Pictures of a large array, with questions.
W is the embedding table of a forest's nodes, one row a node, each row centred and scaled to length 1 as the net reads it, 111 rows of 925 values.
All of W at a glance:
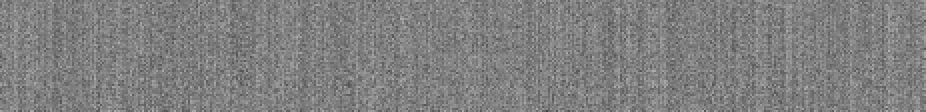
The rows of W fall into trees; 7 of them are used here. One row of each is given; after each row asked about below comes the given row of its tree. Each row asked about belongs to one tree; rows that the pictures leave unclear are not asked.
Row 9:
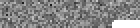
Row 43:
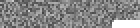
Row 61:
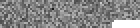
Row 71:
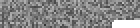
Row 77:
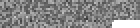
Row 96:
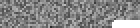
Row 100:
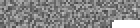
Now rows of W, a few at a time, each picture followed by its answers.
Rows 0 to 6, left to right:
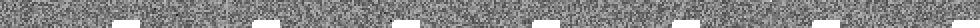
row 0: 43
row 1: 71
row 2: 61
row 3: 9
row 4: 77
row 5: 43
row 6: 77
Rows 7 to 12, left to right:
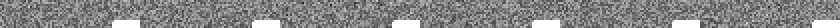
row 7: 43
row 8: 100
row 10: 71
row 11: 43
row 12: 100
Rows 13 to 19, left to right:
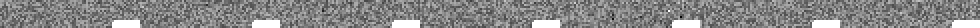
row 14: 61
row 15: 77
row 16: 71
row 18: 71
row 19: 77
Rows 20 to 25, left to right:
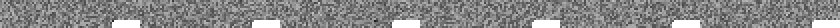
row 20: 9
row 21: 71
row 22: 43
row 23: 96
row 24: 96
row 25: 43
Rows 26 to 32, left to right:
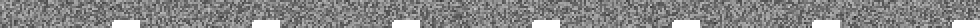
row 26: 77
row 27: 77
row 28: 96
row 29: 71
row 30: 96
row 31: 61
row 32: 71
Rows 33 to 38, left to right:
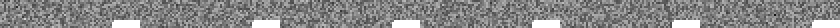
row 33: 77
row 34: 43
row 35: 100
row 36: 43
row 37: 43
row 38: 77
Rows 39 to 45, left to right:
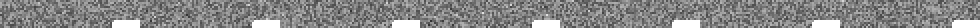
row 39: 71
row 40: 96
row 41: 77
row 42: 100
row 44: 77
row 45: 71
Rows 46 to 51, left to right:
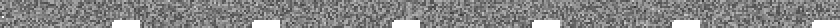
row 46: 77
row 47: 71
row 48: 96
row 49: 100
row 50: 71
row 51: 77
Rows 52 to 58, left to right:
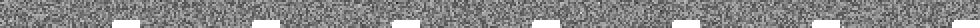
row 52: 43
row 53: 77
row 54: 61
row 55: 77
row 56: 61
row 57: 61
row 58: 96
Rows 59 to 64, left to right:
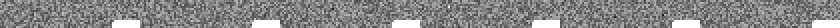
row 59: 100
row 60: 77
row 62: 43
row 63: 100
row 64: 61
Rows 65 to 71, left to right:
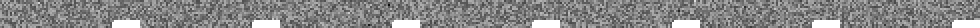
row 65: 9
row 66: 43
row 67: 61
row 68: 77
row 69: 9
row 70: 71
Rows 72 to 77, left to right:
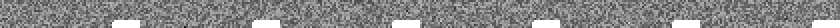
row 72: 9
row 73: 96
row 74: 61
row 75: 71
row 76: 61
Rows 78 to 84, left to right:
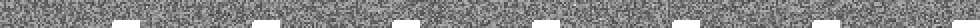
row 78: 77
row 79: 77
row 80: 71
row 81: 96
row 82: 9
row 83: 71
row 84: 71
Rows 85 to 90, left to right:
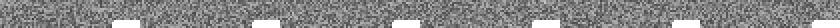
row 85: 71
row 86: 9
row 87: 9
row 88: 43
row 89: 61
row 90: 61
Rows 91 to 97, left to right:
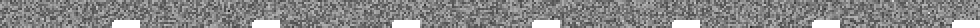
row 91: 96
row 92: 96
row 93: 61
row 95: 71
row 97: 100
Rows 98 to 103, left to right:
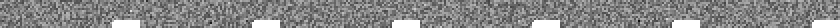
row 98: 61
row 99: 96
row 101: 96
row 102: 100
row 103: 96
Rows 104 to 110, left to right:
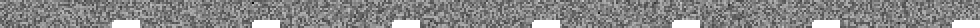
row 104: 61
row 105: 9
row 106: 77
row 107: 100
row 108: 96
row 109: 71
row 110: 100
